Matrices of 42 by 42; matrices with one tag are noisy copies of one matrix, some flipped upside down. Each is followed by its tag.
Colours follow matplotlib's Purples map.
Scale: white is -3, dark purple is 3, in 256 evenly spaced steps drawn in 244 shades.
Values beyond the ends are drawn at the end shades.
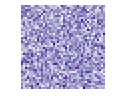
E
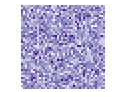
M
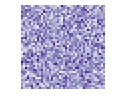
E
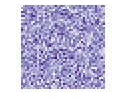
M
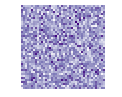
M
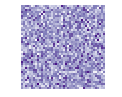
E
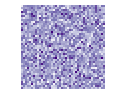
M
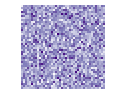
M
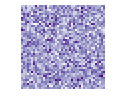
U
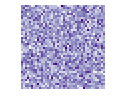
E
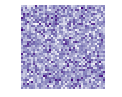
U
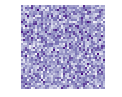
E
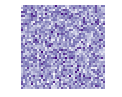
M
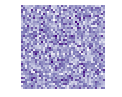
M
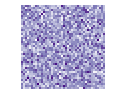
E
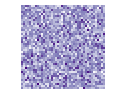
E
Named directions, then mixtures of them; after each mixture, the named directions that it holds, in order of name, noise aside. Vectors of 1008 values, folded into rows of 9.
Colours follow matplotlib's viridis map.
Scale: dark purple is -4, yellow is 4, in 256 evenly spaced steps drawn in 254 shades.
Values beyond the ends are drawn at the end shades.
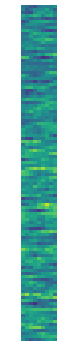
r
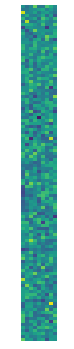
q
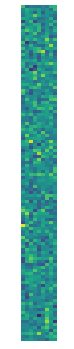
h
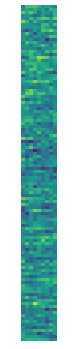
h, r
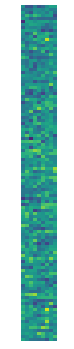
h, q, r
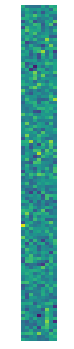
h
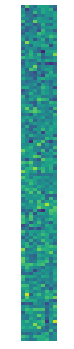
h, r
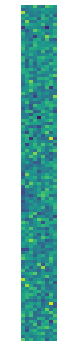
q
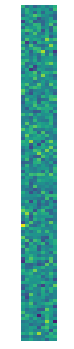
h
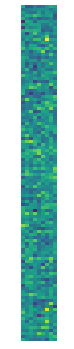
h, q, r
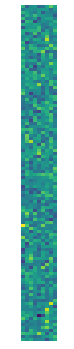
h, q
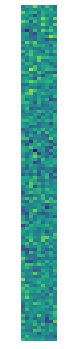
h, q, r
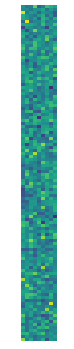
q
